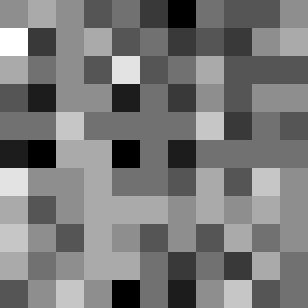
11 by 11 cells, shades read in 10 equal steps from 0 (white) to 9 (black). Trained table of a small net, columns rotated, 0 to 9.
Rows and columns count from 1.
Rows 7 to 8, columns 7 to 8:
6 3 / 4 3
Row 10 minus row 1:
-1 2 0 -3 -2 -2 -2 0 1 -3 1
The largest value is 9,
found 4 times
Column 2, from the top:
3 7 5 8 5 9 4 6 4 5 4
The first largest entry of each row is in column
7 2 4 2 9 2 7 2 3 7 5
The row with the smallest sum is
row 8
